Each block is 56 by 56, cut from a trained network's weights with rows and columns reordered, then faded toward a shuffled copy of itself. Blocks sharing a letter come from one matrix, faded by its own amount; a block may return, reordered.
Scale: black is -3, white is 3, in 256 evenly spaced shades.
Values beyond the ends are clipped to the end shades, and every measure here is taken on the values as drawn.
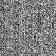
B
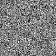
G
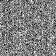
B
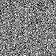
G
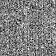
B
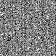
B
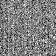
B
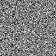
G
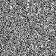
G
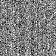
B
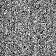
B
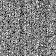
B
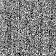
B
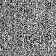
B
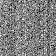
B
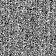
B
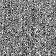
B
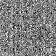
B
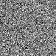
G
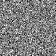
G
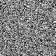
G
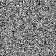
G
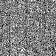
B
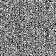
B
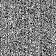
B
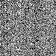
B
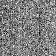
B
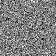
G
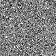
G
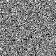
G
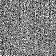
B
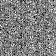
B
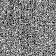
B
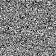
G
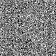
B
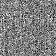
B
